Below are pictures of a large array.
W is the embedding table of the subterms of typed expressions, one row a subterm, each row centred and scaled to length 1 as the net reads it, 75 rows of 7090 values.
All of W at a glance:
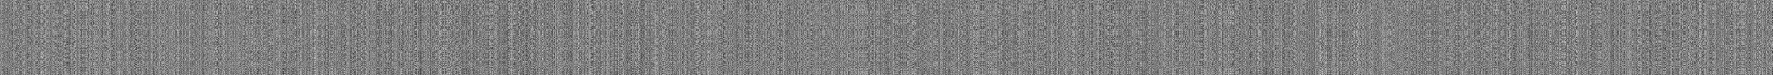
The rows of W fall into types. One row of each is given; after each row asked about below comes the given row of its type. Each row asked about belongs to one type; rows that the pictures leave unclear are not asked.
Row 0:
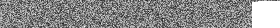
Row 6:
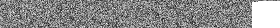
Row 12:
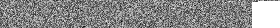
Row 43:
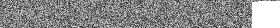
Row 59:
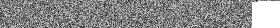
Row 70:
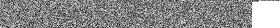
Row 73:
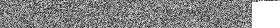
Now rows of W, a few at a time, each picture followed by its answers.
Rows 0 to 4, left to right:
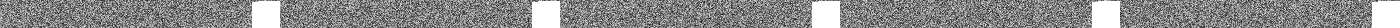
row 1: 70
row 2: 0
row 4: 59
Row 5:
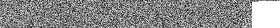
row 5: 0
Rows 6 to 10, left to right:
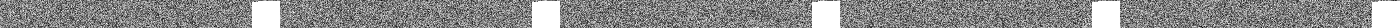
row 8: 73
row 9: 0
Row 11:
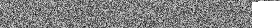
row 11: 12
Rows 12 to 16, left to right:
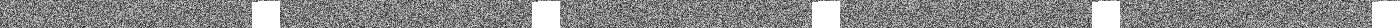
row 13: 59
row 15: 70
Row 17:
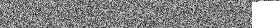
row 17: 12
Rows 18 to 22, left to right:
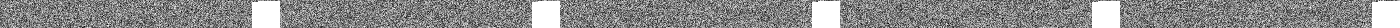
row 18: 12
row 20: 73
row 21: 6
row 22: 73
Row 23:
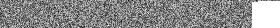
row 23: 59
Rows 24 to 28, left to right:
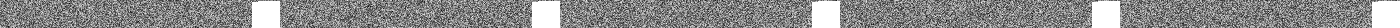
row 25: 43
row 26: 0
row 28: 0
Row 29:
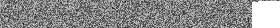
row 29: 70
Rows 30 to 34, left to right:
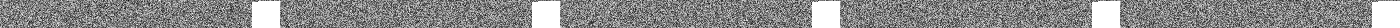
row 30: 70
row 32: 6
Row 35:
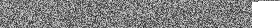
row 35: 12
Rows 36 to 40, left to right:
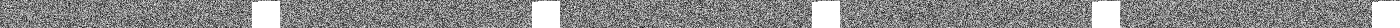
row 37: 0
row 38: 43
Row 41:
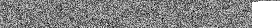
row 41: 6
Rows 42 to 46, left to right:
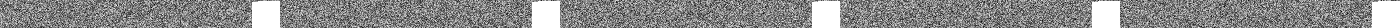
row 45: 0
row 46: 59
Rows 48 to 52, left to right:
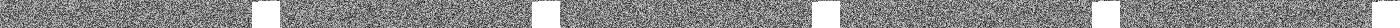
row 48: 70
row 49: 43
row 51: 12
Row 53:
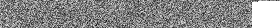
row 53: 70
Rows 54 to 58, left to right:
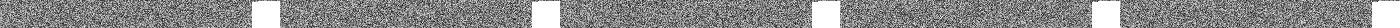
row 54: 0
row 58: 70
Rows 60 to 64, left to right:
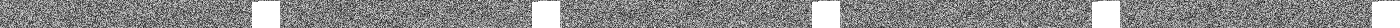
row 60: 12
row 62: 70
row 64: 43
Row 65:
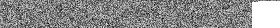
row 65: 6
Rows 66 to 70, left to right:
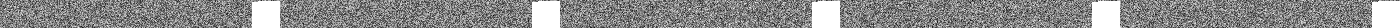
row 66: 43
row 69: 73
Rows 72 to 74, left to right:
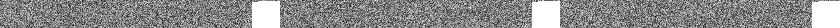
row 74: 12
